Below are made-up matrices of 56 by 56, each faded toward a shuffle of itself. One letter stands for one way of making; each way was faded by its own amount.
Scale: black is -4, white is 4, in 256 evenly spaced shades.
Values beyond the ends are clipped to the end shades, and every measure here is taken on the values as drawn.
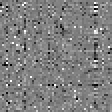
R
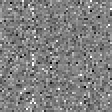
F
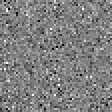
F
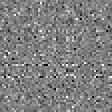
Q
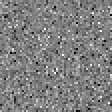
F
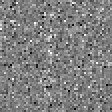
F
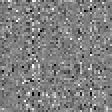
R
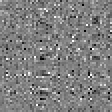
Q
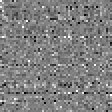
Q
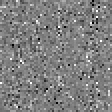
F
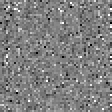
F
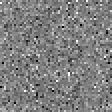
F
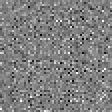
Q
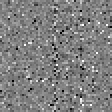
F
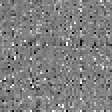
R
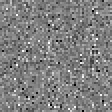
F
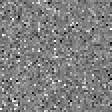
F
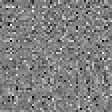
Q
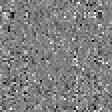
R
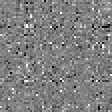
Q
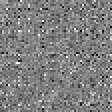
Q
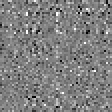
Q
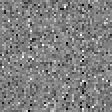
F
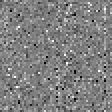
F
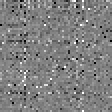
R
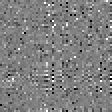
R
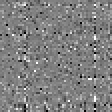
R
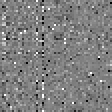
R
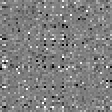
R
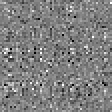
Q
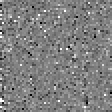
F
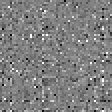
R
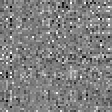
Q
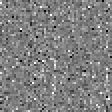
F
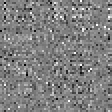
R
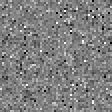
F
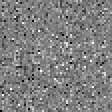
F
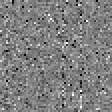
F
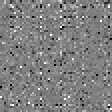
R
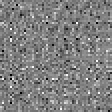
Q
